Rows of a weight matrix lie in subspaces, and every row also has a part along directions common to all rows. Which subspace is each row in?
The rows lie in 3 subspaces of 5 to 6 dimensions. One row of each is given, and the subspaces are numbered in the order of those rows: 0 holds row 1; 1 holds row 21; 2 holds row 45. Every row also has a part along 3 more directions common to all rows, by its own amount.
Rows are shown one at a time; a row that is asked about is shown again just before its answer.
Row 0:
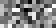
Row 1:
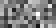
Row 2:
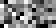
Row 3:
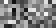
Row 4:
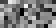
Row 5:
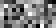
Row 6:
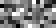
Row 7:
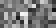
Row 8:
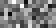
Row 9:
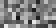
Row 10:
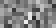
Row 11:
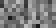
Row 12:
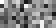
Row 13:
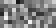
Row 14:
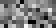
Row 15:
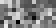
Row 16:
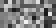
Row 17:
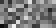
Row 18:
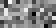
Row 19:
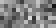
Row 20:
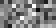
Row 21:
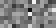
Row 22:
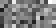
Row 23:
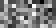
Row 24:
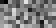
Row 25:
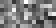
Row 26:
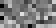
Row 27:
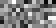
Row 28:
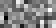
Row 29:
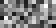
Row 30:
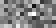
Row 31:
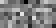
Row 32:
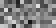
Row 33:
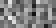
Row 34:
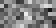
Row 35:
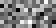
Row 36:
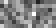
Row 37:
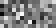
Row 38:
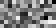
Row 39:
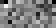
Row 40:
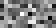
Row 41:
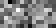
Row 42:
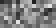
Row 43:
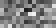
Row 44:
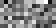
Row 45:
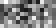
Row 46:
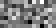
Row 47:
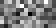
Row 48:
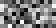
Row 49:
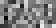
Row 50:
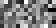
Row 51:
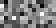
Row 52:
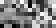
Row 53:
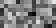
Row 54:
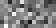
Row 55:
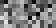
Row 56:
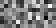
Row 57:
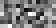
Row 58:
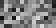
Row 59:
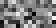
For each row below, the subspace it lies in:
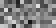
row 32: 1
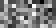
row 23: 1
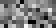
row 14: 2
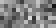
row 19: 0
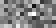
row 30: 2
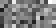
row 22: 1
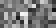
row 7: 2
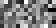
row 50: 0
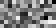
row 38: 2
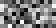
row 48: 2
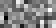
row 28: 0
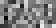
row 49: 0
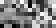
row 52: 2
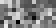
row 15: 1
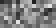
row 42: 1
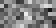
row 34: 0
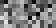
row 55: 0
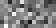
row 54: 2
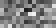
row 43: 2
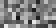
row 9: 2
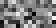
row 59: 1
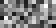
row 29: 0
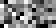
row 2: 2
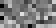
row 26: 2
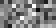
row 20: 1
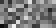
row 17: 1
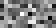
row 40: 2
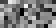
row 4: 2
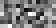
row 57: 2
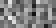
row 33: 1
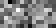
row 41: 2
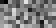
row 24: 0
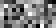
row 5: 0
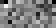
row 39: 0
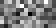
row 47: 2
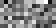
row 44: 1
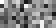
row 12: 0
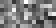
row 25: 0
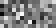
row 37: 2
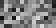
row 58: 2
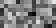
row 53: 1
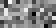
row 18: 1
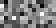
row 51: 2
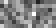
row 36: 1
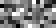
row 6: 1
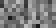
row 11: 1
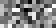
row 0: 2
